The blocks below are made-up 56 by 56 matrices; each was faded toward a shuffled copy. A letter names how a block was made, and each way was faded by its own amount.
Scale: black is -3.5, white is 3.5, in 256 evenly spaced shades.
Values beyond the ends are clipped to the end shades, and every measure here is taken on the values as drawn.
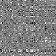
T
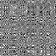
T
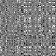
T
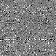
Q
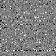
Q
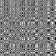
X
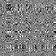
T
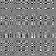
X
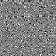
Q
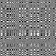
X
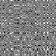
T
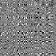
T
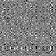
T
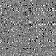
Q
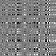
X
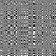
X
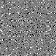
Q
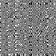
T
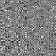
T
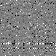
Q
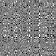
T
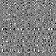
T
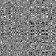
T
